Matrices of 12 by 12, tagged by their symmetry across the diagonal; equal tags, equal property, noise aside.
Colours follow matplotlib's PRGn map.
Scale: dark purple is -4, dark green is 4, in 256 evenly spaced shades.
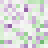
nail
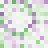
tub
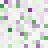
tub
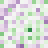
nail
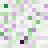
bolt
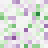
tub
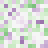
nail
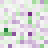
bolt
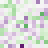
bolt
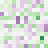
bolt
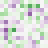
tub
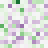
bolt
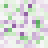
nail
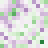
nail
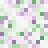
tub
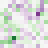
tub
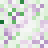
nail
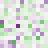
bolt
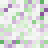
nail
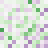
nail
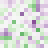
tub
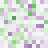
bolt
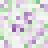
nail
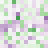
bolt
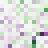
tub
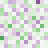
tub
